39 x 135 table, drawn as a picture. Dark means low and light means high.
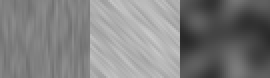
The table splits into one row of 3 panels. Panel 1,1: middling, streaked downward, faint in contrast. Panel 1,2: high, slanting down to the right, faint in contrast. Panel 1,3: low, smooth.
